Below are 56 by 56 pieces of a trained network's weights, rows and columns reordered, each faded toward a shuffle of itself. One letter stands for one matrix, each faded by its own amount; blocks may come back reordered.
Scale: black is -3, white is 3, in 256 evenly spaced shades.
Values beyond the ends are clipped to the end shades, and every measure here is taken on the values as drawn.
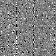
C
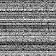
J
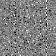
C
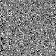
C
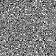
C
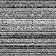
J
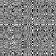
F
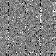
C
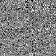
C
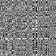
F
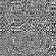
F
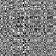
F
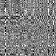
F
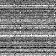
J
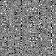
C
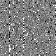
C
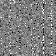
C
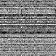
J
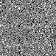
C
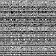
J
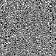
C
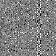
C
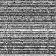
J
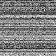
J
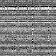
J
